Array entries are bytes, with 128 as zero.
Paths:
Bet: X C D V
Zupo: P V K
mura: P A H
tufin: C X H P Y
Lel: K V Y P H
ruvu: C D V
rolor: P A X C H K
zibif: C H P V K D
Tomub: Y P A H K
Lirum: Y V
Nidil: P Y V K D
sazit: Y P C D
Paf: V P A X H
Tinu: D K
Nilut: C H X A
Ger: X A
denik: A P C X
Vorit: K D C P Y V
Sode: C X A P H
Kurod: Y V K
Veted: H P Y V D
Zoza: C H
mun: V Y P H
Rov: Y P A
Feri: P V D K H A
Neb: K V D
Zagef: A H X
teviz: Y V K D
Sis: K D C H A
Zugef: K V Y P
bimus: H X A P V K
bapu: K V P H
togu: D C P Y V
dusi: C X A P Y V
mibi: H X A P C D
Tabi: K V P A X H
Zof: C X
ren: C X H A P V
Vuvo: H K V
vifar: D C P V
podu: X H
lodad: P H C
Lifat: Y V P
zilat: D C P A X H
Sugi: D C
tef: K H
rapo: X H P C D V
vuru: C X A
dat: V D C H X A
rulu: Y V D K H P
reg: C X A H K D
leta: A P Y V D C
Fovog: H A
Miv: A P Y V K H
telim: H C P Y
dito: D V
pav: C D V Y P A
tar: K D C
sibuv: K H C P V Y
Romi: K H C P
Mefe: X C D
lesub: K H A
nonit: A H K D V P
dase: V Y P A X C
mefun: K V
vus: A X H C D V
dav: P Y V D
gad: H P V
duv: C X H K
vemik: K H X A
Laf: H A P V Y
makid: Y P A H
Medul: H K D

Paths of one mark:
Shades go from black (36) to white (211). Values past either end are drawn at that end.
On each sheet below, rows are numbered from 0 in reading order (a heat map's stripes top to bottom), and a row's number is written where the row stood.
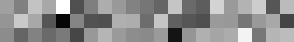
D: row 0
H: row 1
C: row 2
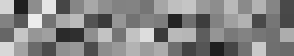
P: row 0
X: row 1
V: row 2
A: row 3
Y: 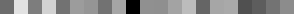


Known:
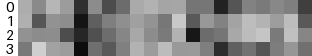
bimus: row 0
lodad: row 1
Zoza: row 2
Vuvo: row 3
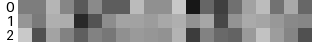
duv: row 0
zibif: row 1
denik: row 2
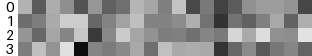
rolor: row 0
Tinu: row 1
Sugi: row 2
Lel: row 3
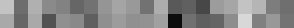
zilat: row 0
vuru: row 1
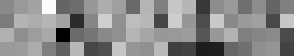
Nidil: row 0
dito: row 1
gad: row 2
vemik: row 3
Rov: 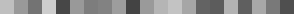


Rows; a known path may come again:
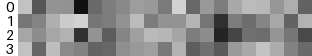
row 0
lodad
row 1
Tinu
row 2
Tabi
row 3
zilat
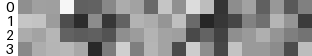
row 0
Nidil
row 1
Fovog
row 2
vus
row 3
dito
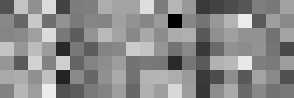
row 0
mefun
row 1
Zof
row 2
Vorit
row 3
Paf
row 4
Mefe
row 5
Miv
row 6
rulu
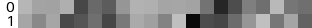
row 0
nonit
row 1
Nilut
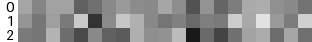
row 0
dusi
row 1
Sugi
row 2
duv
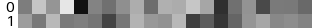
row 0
Lel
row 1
reg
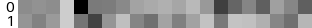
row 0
bapu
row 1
togu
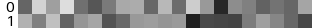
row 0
teviz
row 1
Ger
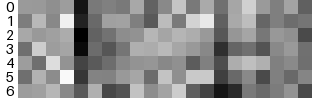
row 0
telim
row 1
Lifat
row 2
gad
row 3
Vuvo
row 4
rapo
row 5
Zugef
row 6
vemik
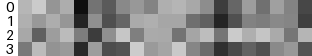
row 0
Laf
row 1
bimus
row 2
vifar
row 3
tef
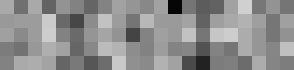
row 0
vuru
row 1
pav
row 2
sazit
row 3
tar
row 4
Medul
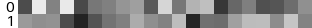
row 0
Kurod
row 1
Zoza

